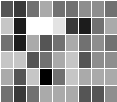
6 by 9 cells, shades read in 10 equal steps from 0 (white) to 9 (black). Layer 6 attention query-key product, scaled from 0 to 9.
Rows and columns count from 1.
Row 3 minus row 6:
0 1 -2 3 2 0 -1 -2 1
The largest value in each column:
6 8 6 9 5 7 8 6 5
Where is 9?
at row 5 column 4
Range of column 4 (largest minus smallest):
9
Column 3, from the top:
5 0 3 6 2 5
